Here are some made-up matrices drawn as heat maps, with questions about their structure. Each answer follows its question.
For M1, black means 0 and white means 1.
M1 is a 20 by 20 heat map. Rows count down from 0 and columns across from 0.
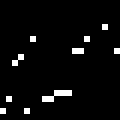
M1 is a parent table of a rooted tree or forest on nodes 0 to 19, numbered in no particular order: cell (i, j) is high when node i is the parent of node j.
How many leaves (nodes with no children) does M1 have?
12
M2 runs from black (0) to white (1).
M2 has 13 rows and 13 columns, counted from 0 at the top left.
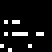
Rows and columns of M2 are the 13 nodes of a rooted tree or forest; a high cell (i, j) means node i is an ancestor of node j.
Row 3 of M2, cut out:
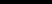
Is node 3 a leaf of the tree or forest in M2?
yes
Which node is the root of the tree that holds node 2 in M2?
12
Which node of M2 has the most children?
8
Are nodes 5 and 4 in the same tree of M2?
yes
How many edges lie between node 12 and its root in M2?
0
